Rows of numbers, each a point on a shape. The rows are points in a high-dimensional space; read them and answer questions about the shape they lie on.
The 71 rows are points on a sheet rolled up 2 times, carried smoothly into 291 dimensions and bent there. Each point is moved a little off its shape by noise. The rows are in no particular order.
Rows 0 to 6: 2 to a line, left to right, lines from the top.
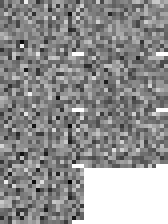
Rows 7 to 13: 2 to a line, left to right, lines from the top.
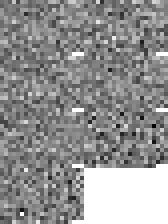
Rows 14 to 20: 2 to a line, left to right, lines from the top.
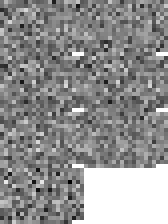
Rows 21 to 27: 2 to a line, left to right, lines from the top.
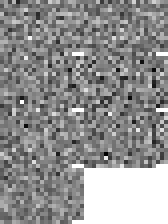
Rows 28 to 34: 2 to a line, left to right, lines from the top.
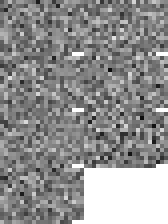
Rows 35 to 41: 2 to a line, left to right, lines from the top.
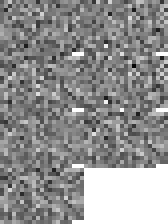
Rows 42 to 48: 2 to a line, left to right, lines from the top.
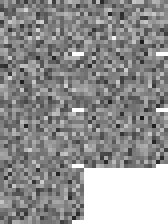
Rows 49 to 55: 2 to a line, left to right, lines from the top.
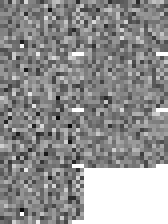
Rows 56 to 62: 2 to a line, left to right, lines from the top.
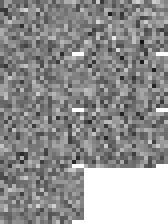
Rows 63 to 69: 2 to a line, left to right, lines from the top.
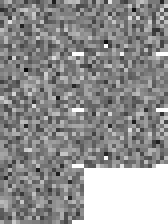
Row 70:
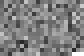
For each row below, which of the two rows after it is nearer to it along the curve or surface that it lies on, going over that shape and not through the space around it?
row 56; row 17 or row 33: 17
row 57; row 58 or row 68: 68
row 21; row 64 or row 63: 63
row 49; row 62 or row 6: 6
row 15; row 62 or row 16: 16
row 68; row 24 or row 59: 24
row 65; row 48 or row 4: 4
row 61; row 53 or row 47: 47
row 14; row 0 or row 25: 25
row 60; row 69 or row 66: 69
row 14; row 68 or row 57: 57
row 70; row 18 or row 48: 48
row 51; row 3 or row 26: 26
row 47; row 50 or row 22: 50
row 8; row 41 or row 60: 41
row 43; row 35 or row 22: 22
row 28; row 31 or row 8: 8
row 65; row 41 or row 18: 18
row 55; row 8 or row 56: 8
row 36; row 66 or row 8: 8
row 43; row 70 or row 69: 69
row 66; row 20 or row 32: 32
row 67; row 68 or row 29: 29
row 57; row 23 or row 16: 23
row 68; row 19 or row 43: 43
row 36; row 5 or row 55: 55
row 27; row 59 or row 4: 59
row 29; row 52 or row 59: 59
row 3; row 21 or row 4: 21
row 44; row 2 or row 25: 2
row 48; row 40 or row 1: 40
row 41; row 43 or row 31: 43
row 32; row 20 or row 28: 28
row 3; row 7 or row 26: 7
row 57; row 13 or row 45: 13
